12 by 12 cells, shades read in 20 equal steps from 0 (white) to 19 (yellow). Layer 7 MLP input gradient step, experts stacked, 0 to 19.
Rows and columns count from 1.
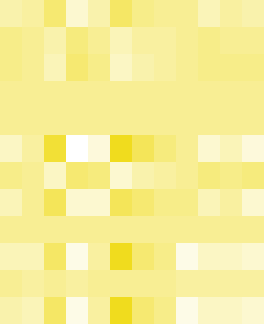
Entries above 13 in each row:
0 0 0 0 0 3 0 2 0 1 0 1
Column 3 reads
12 7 6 9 9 17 5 14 9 13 9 13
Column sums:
97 99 123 82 96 135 118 110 94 92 96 87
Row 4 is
9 9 9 9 9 9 9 9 9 9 9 9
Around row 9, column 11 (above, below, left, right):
8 5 9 9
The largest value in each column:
10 9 17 12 11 19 14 11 10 11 10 11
